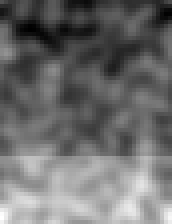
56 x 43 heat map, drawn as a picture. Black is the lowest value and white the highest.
Slope: up to the bottom. Grain: blotchy. Lone odd cells: none. Stripes: none. Average level on the scale: 40%. Seam: horizontal, 70% of the way down, the bottom part higher.
